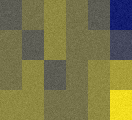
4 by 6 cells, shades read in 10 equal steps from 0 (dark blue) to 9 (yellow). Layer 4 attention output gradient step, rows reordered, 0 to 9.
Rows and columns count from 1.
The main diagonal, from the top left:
3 3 3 4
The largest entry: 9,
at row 4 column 6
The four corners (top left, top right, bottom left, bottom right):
3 0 5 9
